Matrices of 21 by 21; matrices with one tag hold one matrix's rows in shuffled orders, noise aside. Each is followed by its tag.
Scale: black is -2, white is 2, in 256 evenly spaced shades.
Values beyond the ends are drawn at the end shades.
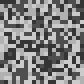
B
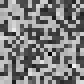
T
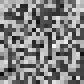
B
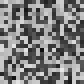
T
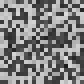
B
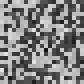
T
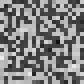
B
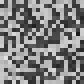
T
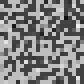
T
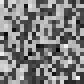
T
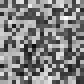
T
